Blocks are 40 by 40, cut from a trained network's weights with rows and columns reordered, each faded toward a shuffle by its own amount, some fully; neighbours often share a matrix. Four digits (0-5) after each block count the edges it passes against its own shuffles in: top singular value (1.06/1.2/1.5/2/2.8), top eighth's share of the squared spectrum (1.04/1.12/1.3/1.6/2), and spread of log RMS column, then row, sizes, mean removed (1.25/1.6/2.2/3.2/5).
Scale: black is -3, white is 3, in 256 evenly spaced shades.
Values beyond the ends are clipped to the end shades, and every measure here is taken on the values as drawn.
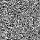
2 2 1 0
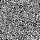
0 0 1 0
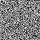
0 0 0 0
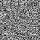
2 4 1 1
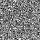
0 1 0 1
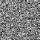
2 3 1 1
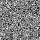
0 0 0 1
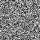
0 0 0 0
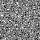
0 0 0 0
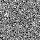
0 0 0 0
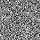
2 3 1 0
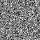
0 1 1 0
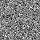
1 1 0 1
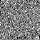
2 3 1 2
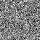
1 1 0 0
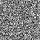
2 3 0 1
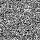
1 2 0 0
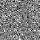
2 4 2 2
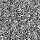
1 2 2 0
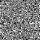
2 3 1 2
